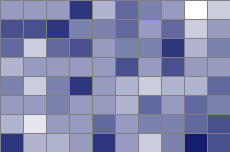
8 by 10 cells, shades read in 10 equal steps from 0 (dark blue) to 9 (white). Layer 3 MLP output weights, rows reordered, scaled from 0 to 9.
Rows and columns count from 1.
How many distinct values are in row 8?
7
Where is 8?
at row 7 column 2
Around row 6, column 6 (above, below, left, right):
6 5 5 3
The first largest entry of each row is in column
9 9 2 1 2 6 2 7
